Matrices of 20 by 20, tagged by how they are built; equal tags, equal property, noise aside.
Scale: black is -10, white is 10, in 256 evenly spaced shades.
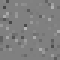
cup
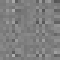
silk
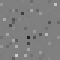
cup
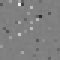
cup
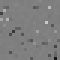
cup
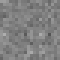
silk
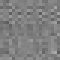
silk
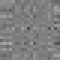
silk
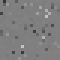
cup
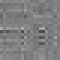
silk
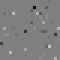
cup
